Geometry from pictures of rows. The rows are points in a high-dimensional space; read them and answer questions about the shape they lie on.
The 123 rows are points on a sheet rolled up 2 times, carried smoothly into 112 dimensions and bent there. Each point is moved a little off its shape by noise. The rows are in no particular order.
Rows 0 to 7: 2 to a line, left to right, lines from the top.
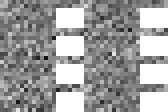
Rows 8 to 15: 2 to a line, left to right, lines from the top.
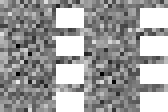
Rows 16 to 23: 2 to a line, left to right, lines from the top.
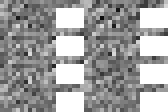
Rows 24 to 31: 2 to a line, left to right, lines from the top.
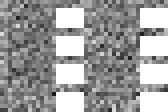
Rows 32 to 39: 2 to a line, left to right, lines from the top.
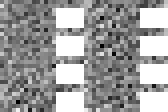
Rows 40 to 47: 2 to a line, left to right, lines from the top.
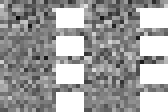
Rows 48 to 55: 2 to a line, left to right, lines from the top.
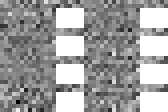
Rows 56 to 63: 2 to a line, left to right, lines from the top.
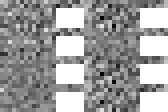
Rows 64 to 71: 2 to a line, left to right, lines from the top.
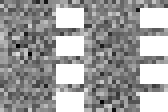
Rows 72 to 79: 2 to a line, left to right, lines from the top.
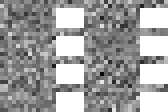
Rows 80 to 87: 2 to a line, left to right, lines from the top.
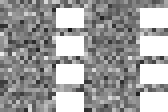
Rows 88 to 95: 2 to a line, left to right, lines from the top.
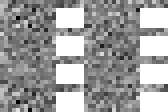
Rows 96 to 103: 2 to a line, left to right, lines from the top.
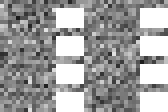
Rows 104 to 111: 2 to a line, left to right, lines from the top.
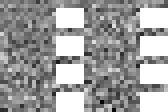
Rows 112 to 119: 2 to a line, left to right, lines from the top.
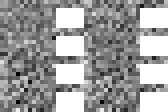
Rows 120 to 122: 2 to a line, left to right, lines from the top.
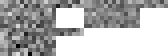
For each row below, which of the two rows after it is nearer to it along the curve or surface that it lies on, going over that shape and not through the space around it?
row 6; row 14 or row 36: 36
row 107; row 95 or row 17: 17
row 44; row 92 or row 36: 36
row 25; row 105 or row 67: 67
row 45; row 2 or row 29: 2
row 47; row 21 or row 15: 15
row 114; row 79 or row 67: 79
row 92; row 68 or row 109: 68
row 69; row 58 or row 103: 103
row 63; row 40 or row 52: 40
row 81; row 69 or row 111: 69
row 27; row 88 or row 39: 88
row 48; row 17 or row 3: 17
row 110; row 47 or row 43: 43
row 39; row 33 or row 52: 33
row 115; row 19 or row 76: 19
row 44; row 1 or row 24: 1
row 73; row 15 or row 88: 88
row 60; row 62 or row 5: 5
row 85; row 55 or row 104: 55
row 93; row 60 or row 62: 62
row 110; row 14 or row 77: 77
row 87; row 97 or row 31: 31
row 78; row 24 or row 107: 24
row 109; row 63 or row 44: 63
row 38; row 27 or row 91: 27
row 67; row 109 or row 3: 3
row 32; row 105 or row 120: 105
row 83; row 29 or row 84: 29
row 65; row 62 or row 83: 83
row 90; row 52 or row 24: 24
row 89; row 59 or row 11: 11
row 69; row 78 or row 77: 78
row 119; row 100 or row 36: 36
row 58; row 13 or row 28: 13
